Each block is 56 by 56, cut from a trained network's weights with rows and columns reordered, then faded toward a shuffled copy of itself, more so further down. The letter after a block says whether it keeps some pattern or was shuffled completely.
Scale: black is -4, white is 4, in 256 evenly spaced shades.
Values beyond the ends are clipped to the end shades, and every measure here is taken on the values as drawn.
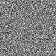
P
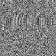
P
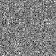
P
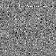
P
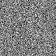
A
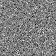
A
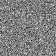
A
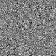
P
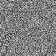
P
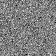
A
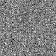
P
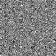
P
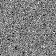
A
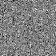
P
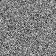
A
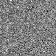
P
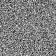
A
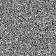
A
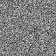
P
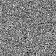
P
